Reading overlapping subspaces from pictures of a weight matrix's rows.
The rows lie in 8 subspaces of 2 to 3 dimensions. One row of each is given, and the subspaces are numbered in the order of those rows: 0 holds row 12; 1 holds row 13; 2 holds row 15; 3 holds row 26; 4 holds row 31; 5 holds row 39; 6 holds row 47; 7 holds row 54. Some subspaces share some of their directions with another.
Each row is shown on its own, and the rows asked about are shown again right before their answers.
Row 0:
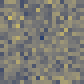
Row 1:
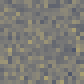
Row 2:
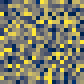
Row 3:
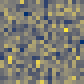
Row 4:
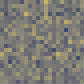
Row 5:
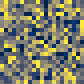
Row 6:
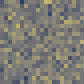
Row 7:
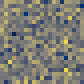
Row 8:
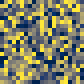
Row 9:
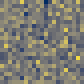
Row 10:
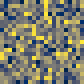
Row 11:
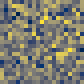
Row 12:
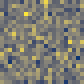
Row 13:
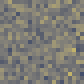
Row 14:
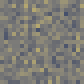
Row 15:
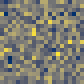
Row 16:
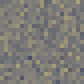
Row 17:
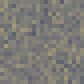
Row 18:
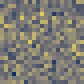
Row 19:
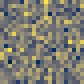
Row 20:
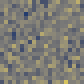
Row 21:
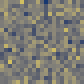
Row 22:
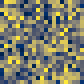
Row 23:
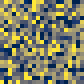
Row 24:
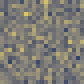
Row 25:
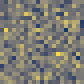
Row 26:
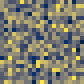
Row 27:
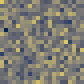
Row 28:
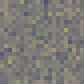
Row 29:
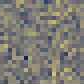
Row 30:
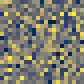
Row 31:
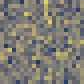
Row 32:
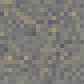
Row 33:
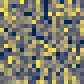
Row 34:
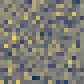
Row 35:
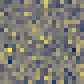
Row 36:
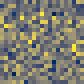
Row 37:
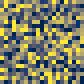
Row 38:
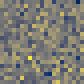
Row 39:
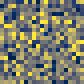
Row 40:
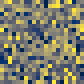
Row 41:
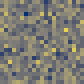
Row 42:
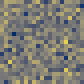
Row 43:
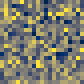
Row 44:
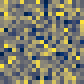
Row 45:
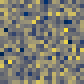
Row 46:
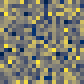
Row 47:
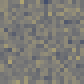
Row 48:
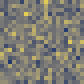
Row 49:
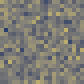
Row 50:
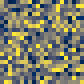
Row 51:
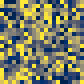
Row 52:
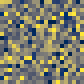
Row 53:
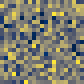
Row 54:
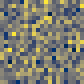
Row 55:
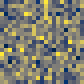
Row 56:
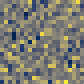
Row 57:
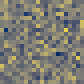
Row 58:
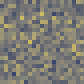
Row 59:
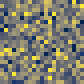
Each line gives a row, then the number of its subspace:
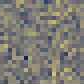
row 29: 2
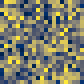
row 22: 6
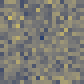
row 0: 6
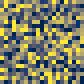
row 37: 3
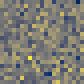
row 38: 2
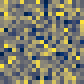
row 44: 7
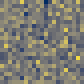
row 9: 2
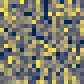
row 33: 3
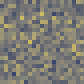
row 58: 5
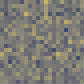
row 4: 1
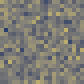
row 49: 4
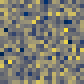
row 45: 4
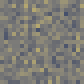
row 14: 7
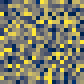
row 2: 2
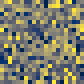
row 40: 1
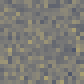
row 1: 1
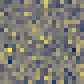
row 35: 1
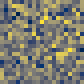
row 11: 1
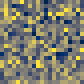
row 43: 1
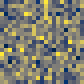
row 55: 6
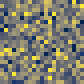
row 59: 5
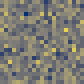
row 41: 5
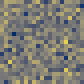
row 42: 3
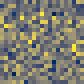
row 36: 5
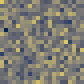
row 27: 4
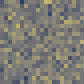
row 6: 6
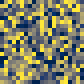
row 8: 4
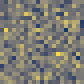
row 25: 7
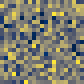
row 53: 5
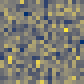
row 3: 3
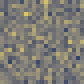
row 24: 0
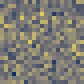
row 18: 5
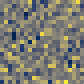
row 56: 0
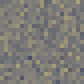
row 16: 2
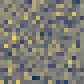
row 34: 0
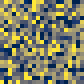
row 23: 0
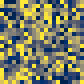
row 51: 6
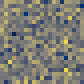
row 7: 3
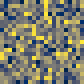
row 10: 4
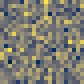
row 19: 7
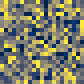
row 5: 7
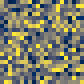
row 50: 3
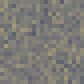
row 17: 3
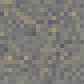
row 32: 2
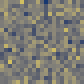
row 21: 6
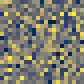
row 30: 2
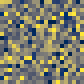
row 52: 2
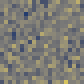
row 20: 0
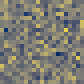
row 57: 7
